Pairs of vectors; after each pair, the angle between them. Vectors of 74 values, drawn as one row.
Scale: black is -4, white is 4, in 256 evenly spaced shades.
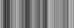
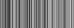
partly aligned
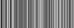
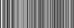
nearly opposite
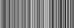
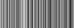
orthogonal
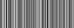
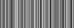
orthogonal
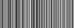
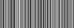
partly opposed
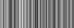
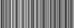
orthogonal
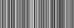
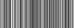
partly opposed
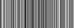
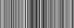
partly aligned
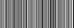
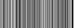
partly opposed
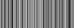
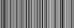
orthogonal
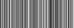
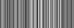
orthogonal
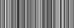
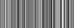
nearly parallel
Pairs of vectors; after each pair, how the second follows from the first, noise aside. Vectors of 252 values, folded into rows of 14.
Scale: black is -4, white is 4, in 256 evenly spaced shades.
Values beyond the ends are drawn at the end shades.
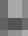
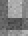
copied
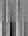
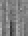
shrunk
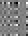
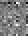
sign-scrambled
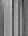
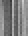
negated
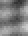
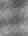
shrunk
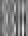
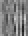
negated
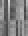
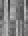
negated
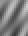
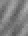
shrunk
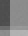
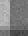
negated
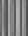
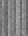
shrunk
